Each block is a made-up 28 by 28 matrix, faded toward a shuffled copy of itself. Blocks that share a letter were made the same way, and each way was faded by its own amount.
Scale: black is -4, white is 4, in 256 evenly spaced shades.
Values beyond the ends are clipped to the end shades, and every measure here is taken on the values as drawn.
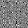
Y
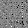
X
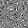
Y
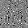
X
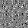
Y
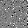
X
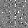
X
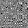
Y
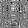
Y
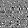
Y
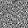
Y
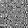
Y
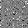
X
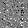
X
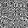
Y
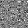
Y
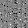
X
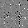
X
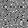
Y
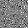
Y
